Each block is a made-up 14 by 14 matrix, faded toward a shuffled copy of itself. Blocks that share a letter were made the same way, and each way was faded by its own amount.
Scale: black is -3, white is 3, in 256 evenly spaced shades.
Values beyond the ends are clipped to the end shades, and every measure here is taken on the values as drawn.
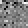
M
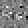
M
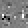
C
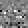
M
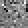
M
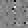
C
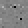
M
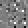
C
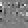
C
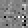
C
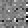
C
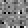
M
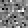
M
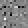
C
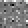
C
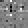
C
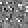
M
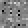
C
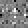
C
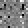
C
